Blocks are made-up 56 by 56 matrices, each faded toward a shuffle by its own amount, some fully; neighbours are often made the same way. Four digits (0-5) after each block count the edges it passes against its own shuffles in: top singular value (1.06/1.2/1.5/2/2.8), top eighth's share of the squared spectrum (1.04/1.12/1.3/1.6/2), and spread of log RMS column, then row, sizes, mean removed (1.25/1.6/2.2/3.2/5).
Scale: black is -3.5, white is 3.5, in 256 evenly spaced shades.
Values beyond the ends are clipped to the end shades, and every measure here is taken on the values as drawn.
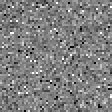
0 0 0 0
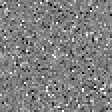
0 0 0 0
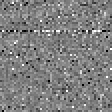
3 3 0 2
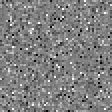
0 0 0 0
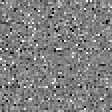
3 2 0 2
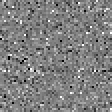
2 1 0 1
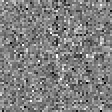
3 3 1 1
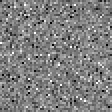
1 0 0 0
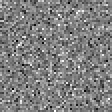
1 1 0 0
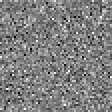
2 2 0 0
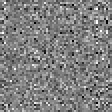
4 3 2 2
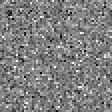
0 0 0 0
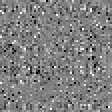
3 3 0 1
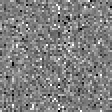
1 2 2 0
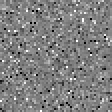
0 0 0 0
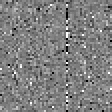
3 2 2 0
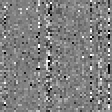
2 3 3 0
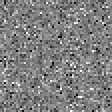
1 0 1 0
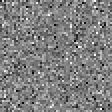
0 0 1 0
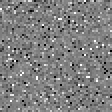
1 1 0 0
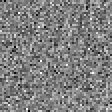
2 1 0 0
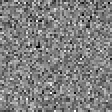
3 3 1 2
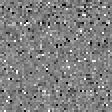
3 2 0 1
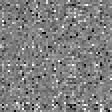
3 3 1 1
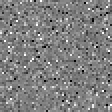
2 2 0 0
